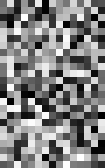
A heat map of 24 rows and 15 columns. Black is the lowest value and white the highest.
Mirror symmetry: none. Grain: fine. Ninth with the lowest average: bottom right. Stripes: none. Histogram: flat.
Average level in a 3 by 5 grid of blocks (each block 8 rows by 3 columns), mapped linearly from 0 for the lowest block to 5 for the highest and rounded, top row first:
1 2 3 3 1
4 0 1 0 2
2 5 2 2 0
